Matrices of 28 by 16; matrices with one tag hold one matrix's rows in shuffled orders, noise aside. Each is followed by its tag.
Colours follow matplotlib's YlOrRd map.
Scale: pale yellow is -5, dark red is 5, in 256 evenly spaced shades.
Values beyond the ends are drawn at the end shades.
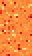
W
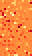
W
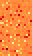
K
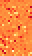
W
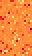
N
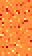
K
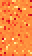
W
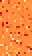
K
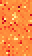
W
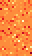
N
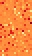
N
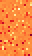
N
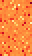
N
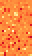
W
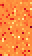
N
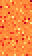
N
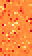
W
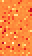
W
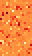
K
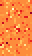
K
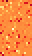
K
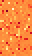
K
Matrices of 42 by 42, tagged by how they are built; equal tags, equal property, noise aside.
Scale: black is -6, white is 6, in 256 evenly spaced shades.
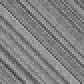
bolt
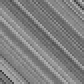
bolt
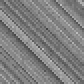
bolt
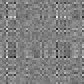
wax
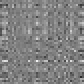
wax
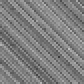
bolt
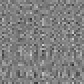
wax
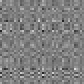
wax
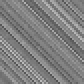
bolt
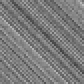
bolt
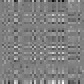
wax
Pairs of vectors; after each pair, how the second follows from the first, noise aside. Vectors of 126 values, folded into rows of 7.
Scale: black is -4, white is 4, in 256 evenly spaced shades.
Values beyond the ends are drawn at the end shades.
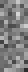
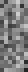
copied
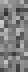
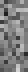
sign-scrambled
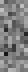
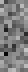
copied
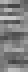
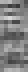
copied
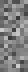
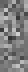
sign-scrambled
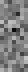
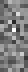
sign-scrambled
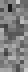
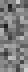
copied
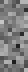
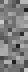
copied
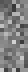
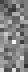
copied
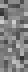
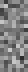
copied
